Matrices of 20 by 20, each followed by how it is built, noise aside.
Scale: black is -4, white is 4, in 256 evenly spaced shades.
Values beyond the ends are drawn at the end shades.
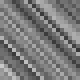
Toeplitz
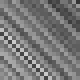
Toeplitz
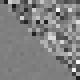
upper triangular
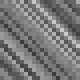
Toeplitz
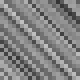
Toeplitz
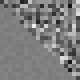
upper triangular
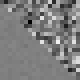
upper triangular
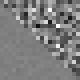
upper triangular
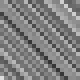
Toeplitz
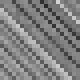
Toeplitz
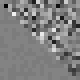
upper triangular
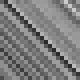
Toeplitz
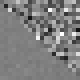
upper triangular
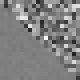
upper triangular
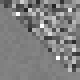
upper triangular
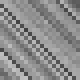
Toeplitz
